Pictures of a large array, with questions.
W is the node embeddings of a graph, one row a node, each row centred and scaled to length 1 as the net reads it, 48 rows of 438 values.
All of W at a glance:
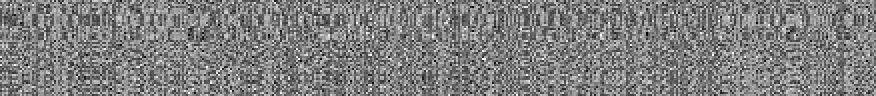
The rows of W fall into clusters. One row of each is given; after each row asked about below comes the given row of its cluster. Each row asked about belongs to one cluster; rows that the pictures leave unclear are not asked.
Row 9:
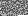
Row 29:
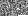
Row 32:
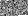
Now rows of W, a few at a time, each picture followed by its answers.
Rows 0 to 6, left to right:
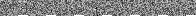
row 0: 32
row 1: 9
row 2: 29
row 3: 32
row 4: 29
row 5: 29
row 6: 29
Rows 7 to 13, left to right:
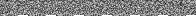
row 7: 9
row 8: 9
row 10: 9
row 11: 9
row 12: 9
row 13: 32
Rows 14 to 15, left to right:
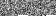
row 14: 29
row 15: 32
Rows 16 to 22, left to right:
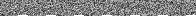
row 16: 29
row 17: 29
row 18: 29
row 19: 29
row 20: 32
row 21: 9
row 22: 32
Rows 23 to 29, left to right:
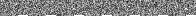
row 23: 9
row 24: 32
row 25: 29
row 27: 9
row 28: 32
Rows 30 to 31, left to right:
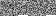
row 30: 32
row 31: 9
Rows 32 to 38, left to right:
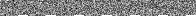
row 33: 9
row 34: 29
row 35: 9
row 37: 32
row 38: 9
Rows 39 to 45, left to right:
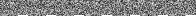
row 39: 9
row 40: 32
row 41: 32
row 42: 9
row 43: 29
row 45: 9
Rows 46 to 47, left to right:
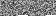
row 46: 32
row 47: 9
